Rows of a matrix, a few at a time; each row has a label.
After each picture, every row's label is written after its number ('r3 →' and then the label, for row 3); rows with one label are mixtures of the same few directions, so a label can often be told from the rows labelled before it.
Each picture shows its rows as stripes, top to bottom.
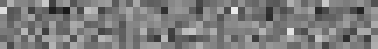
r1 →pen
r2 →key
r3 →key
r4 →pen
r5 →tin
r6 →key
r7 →pen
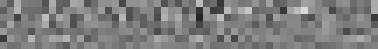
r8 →pen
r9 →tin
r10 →pen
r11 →pen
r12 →key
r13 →key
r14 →key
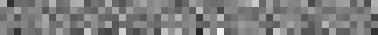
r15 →pen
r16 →pen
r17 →pen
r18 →pen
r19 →pen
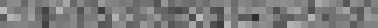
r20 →key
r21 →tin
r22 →pen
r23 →tin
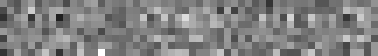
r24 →key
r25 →key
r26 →tin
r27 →tin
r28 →tin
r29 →key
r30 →key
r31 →tin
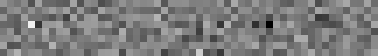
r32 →key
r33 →key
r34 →key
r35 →key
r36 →pen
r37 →tin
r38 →pen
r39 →pen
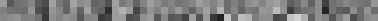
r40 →pen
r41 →pen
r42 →tin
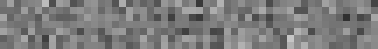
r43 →pen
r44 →tin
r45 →key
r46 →key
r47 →tin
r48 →tin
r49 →tin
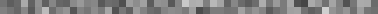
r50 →tin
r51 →pen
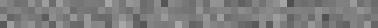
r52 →tin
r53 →key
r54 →pen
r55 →pen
